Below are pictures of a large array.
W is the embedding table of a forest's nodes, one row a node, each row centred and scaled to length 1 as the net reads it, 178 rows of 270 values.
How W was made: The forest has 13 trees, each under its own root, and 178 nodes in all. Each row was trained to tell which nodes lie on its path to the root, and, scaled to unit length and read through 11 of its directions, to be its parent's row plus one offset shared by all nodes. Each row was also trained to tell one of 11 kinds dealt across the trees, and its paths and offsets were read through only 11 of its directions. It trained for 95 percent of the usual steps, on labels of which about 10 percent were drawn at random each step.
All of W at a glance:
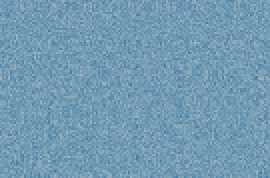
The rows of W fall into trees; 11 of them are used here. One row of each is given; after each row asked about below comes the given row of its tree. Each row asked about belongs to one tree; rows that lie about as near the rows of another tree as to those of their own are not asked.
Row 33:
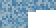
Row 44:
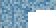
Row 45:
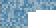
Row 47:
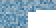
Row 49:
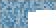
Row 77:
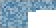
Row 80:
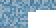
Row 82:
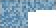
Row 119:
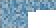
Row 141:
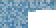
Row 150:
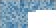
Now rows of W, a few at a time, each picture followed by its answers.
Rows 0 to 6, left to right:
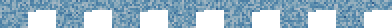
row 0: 119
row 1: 44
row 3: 44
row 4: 150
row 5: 47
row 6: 80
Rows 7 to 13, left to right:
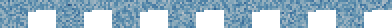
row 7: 44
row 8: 77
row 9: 119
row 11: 47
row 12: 49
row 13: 141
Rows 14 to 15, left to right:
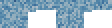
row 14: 49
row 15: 49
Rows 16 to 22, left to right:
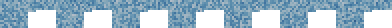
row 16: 47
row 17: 119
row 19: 119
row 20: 49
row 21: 82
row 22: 47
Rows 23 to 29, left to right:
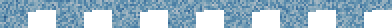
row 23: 119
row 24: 82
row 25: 77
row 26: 45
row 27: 82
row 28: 44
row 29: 141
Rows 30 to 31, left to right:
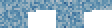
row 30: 119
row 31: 150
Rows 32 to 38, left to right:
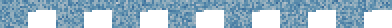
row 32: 82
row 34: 44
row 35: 150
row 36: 77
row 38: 82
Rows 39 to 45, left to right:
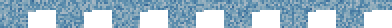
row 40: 49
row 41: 49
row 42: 49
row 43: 45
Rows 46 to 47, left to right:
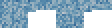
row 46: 49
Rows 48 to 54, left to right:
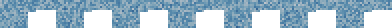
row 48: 77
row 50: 45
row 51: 150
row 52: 45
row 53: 82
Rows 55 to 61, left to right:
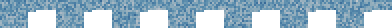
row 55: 44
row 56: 141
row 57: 82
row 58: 150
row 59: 80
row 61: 45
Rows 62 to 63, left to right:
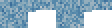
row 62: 77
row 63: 119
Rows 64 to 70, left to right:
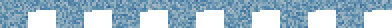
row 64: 119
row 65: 49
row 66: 44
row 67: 49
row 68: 45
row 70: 141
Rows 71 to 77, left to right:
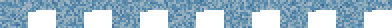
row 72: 150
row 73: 141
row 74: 44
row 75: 82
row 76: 33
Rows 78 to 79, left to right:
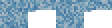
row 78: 77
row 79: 141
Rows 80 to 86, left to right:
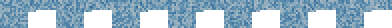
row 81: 47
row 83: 45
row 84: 82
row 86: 141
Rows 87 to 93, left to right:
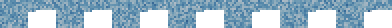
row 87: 141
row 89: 119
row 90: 47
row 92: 119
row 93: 77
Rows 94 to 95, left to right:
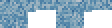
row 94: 49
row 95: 45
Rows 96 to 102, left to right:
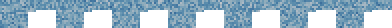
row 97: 82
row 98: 141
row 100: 77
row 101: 49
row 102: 119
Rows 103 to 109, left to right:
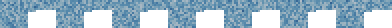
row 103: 47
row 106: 80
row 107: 141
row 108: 82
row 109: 80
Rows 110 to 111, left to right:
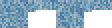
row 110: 77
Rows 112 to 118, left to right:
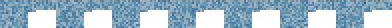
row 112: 82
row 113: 80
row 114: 150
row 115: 119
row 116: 77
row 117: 150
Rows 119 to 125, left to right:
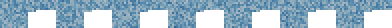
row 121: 150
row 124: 119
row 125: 49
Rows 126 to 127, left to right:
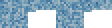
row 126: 49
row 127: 44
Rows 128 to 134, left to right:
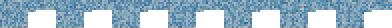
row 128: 45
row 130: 82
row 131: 45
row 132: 82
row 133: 45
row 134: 150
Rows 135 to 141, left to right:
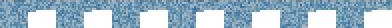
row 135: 150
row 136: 119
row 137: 82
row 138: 44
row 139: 119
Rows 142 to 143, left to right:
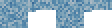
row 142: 77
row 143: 150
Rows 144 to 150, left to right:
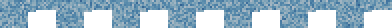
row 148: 44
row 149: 33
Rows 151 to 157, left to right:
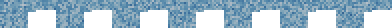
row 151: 45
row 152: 141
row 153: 80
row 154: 45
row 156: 49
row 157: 49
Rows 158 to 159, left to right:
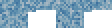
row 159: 44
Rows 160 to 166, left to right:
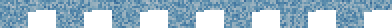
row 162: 82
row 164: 77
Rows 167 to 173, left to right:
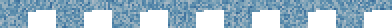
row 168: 77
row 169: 119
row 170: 45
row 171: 45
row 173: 45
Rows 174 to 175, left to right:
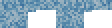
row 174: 150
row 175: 77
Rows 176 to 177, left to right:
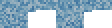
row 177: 150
